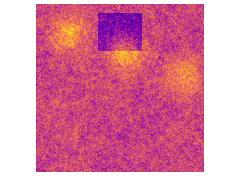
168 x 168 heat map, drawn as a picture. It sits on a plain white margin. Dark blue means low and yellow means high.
Stripes: none. Ninth with the lowest average: top middle. Odd patch: lower, in the top middle. Slope: none. Bumps: three.
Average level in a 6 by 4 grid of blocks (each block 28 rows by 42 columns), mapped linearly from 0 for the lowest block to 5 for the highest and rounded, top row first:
4 1 0 2 / 4 2 3 2 / 2 3 3 5 / 2 2 2 3 / 2 2 1 2 / 2 2 2 2
